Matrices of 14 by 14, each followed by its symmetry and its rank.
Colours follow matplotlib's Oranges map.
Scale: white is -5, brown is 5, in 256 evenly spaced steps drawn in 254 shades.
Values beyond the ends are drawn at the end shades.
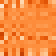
neither, rank two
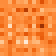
antisymmetric, rank two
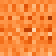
neither, rank two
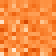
neither, rank two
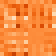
antisymmetric, rank two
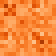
symmetric, rank three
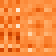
neither, rank two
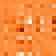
antisymmetric, rank two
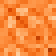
symmetric, rank three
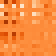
antisymmetric, rank two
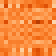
neither, rank two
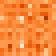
neither, rank three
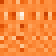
neither, rank two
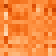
neither, rank three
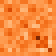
symmetric, rank three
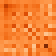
symmetric, rank three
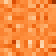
neither, rank three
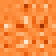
antisymmetric, rank two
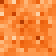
symmetric, rank three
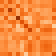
symmetric, rank three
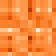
antisymmetric, rank two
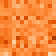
neither, rank three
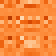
neither, rank two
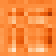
antisymmetric, rank two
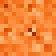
symmetric, rank three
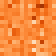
neither, rank three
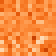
neither, rank three
